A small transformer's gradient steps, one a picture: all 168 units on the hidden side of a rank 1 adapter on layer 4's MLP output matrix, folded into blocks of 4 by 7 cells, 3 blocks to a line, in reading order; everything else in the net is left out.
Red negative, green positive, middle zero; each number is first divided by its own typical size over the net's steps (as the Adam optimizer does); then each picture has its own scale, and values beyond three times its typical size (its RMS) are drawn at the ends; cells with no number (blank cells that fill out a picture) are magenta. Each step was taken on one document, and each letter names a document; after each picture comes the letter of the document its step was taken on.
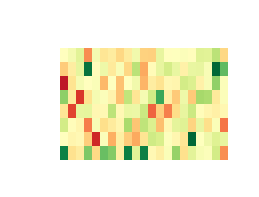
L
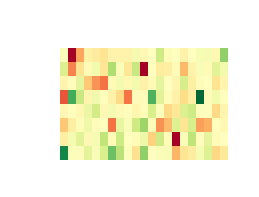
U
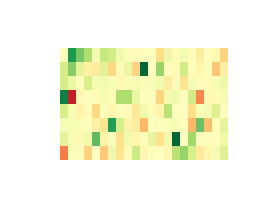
U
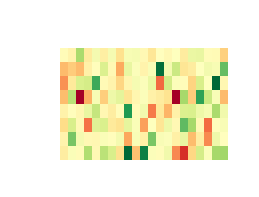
L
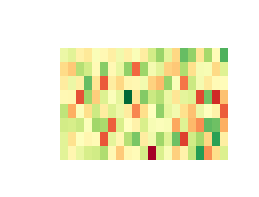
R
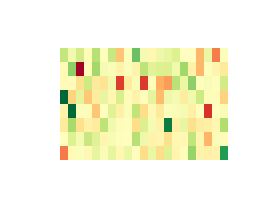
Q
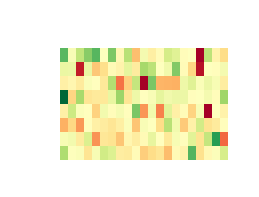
Q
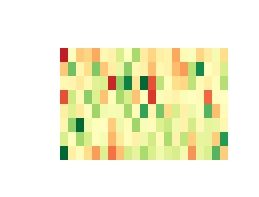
Q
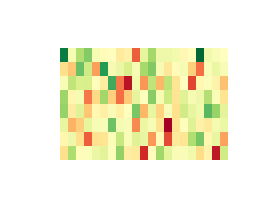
Q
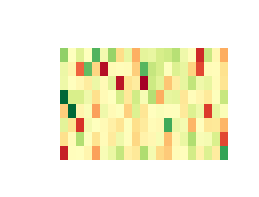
Q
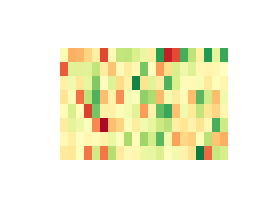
R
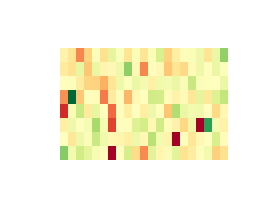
U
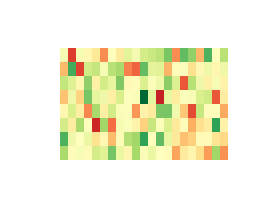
R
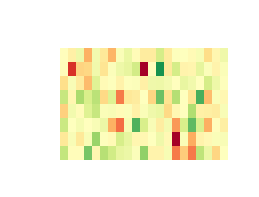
U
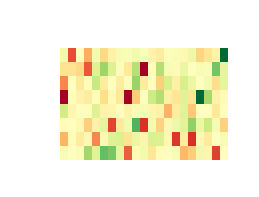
U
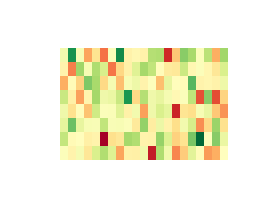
R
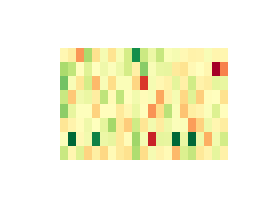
L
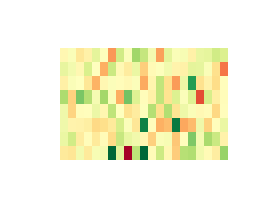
L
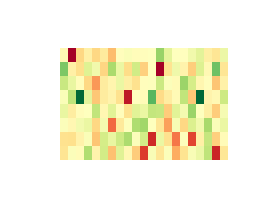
U
